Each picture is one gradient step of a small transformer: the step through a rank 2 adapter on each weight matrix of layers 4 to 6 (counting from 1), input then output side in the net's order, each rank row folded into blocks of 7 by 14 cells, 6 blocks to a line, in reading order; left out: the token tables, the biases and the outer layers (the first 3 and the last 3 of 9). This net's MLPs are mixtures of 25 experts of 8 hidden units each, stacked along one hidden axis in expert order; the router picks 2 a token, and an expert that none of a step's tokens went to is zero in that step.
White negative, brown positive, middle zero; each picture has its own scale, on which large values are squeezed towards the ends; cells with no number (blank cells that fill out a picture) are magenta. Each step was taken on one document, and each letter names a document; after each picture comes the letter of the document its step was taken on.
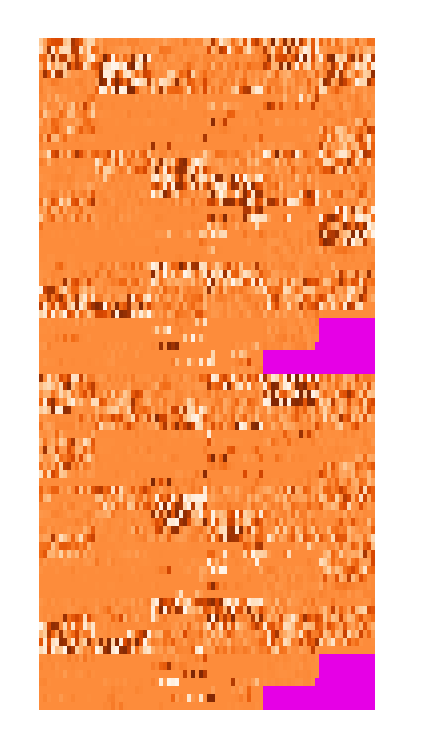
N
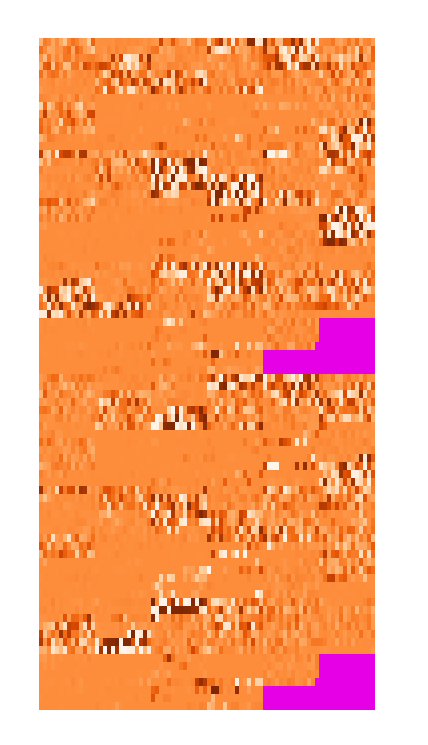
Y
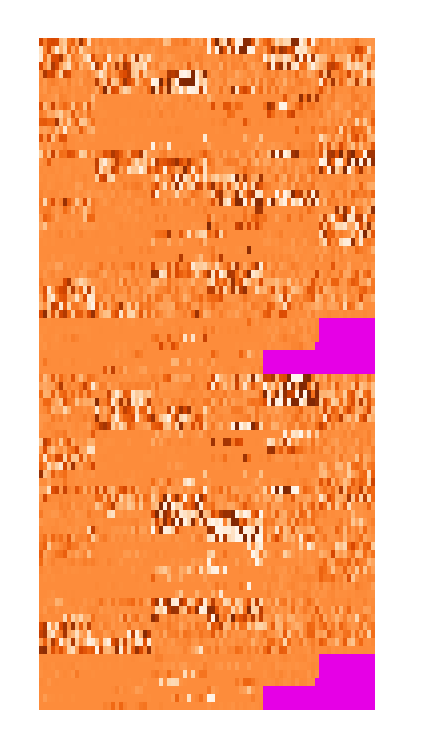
N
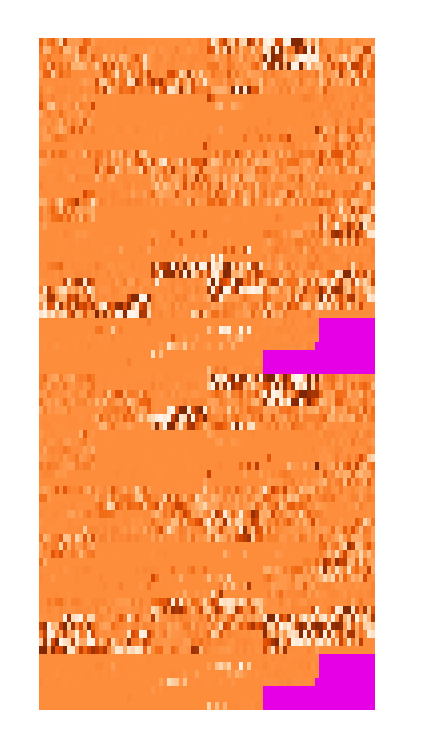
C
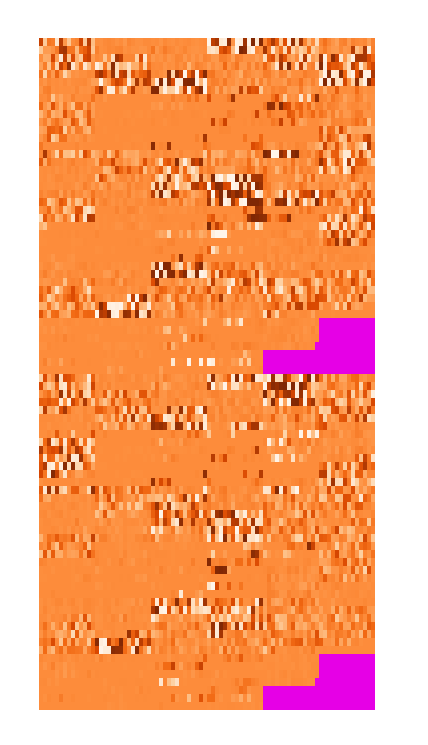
N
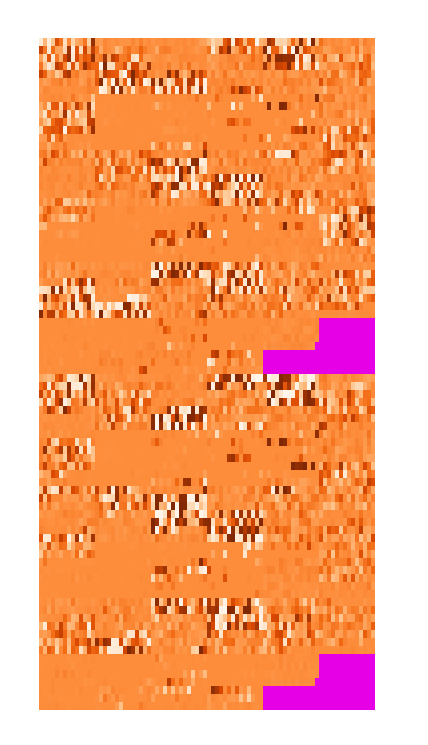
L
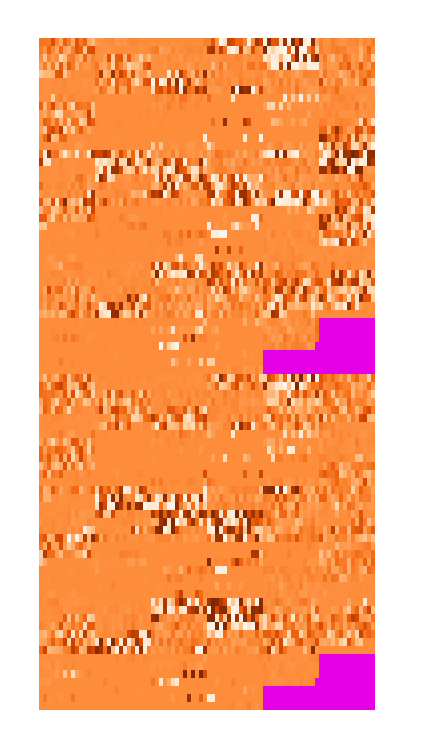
N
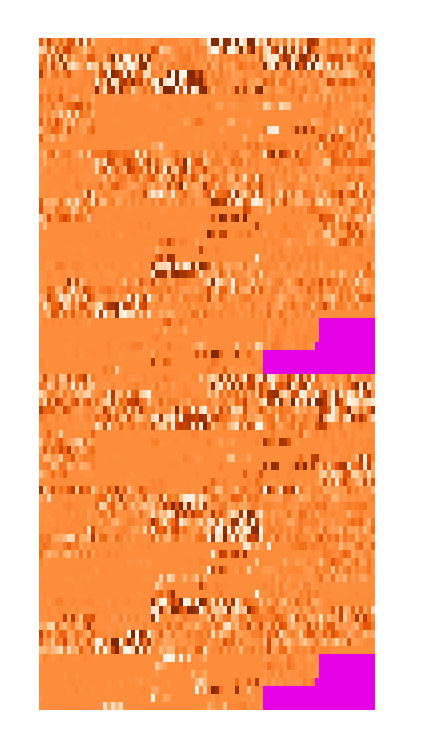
Y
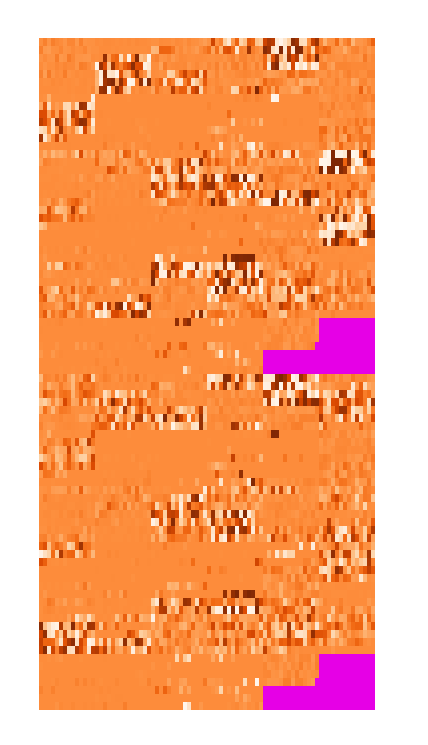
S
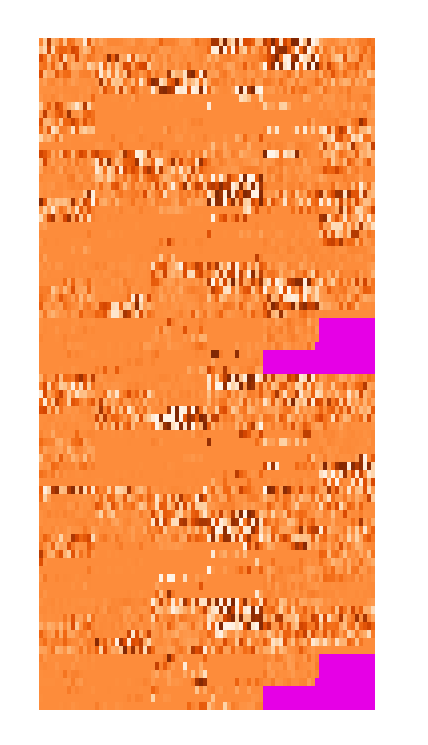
Y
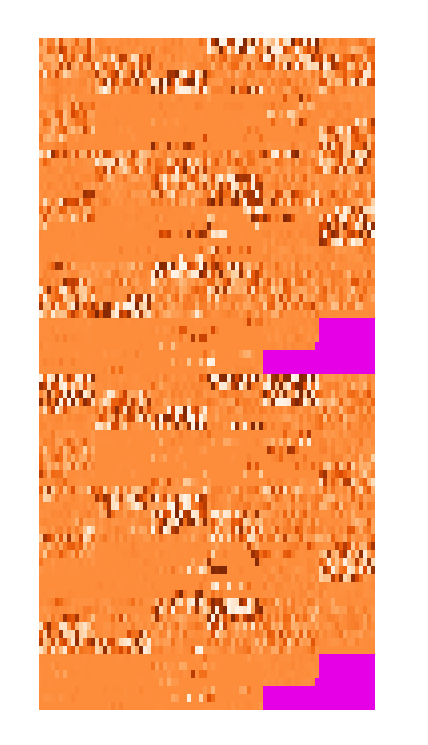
N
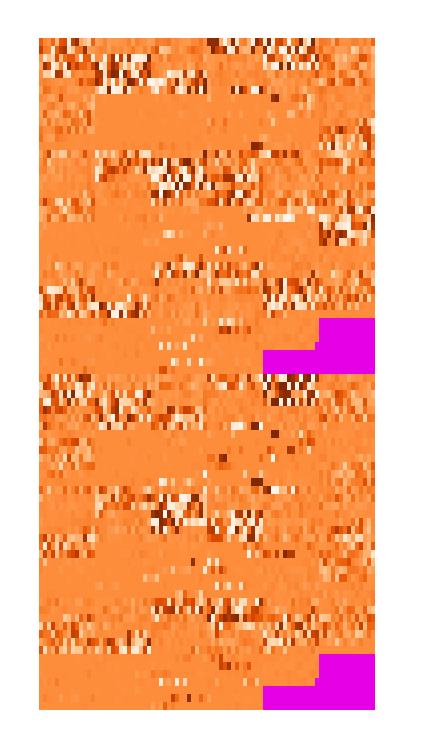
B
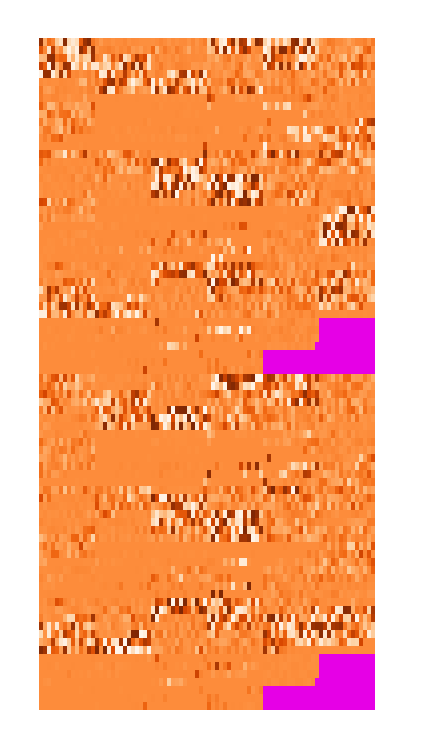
C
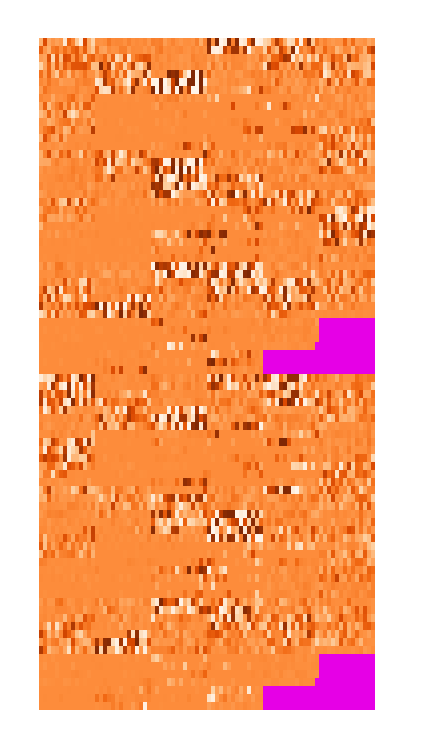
L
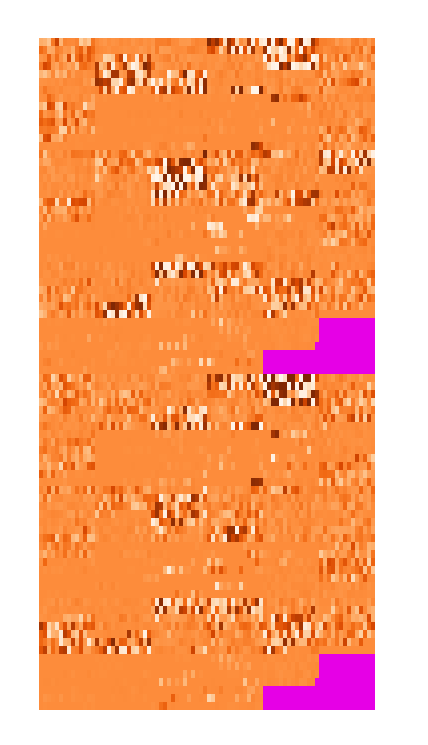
B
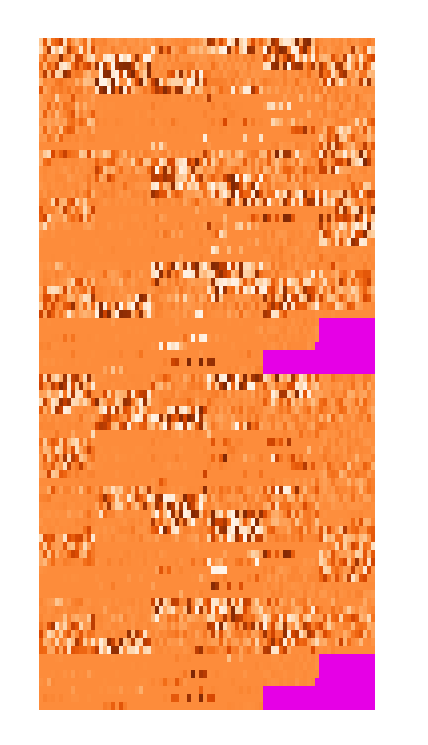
N
